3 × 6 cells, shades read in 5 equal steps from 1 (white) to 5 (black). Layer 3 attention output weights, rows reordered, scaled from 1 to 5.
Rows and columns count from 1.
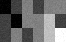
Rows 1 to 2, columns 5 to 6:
3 3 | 2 4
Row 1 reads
5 4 3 4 3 3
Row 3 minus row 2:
0 -2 1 0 0 -3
